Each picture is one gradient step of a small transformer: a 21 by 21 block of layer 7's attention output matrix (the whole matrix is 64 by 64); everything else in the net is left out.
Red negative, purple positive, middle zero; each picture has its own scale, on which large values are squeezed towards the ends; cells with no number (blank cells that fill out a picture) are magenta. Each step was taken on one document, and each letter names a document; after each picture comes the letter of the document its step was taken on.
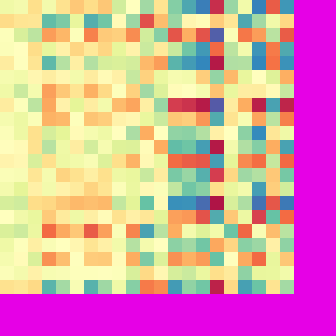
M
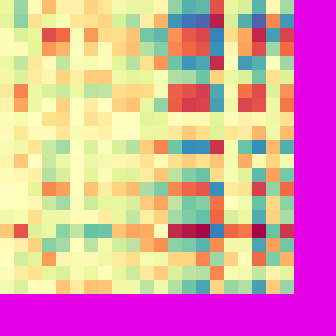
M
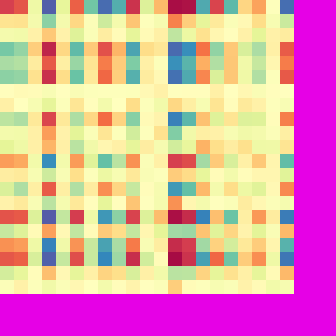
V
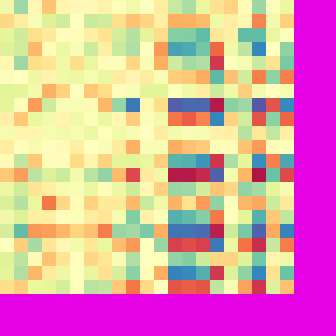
M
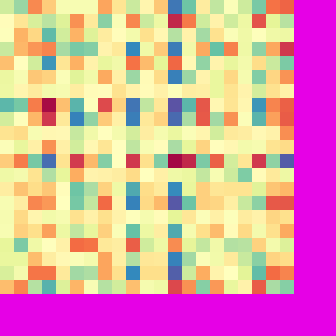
V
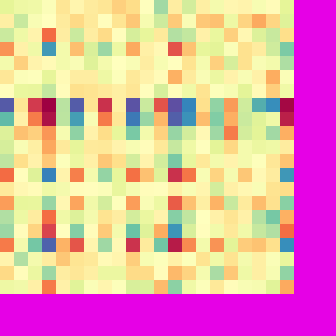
V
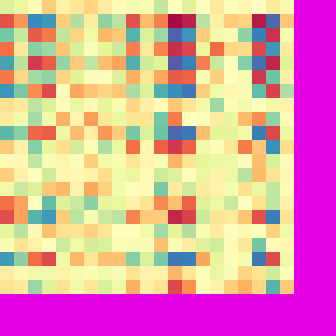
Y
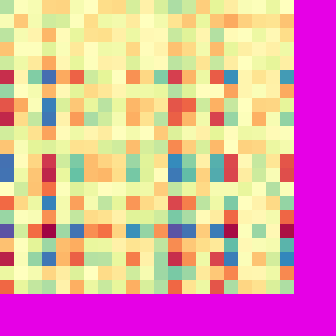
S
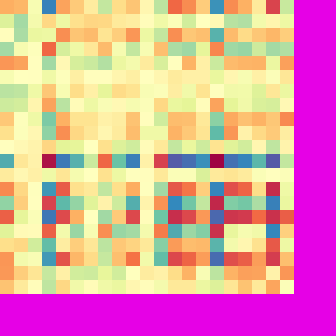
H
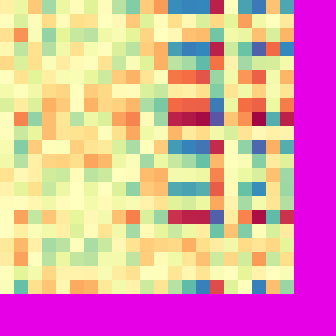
M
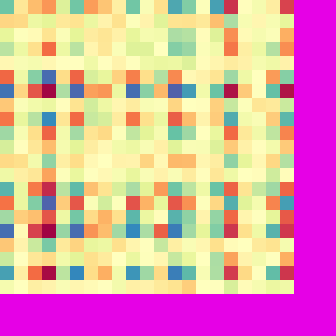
S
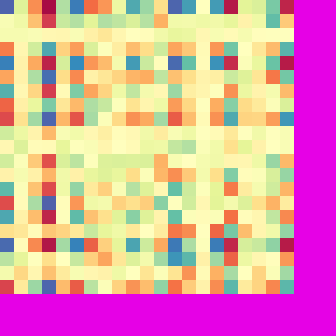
S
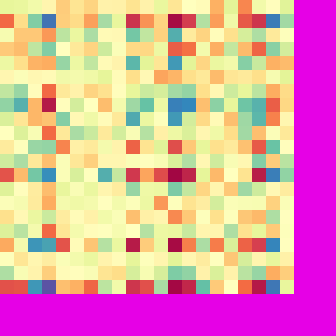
Y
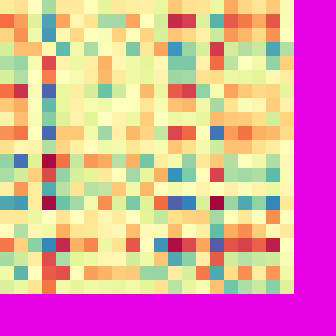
H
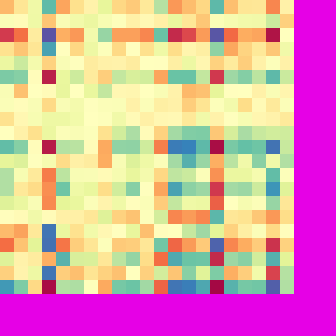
H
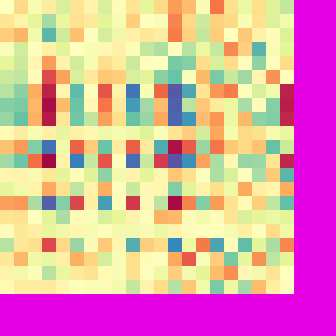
V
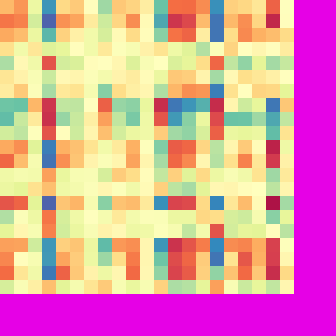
H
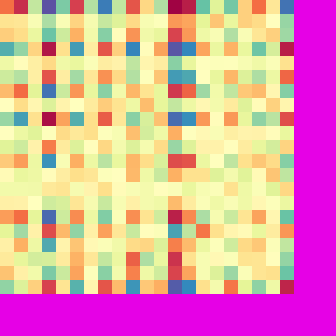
V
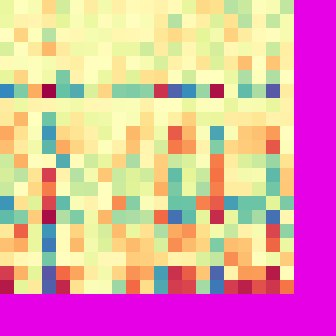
H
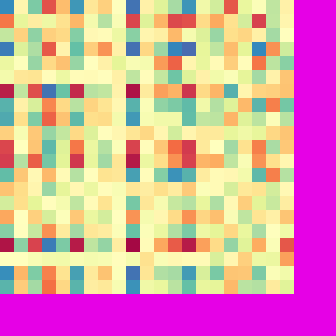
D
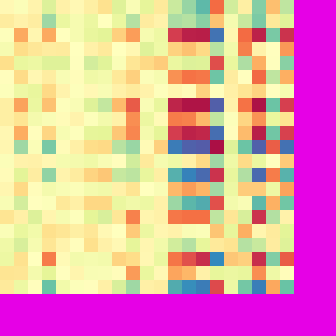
M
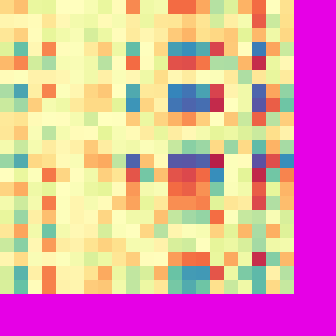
M
